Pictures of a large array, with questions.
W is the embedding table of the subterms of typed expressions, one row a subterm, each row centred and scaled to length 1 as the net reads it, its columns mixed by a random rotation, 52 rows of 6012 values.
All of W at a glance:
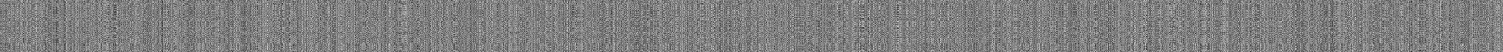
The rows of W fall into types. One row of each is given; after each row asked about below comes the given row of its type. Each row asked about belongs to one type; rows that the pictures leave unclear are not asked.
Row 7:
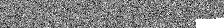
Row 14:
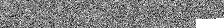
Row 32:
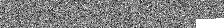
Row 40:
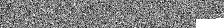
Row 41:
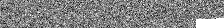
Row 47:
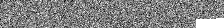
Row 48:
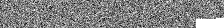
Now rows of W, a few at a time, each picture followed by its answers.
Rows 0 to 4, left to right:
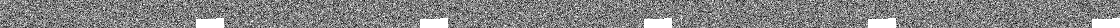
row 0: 14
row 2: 41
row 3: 47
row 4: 48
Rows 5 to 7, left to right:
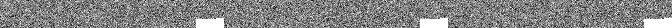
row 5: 14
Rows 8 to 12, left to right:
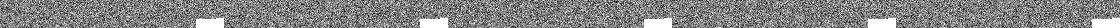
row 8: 41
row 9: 7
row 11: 7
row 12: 7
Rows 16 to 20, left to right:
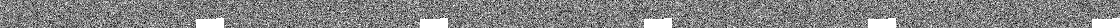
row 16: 7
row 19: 14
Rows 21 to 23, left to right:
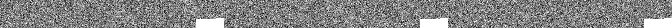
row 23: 48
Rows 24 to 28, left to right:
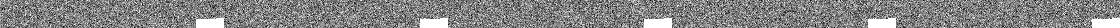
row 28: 7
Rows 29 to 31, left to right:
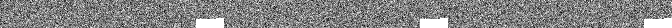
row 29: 47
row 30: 48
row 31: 40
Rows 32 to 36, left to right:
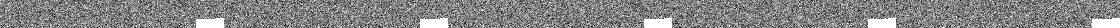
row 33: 41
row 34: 48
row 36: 48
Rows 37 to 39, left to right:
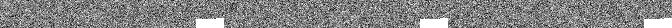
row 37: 14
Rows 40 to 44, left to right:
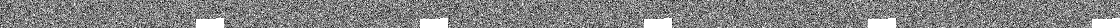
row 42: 40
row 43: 47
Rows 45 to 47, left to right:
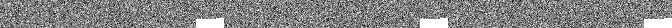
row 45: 32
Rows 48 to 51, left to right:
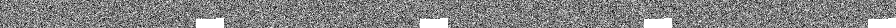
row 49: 48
